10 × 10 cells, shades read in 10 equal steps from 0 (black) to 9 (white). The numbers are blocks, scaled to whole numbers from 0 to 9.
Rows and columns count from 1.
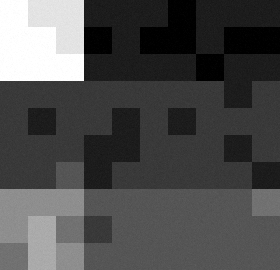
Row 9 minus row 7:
3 4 1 1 1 1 1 1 1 2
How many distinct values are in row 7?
3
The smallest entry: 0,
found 7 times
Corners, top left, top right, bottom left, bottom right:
9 1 4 3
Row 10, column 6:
3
